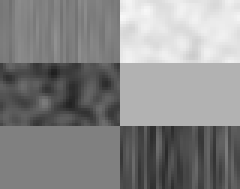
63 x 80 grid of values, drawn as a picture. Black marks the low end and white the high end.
The table splits into 3 rows of 2 panels. Panel 1,1: middling, streaked downward, faint in contrast. Panel 1,2: very high, blotchy, faint in contrast. Panel 2,1: low, blotchy. Panel 2,2: high, flat. Panel 3,1: middling, flat. Panel 3,2: low, streaked downward.
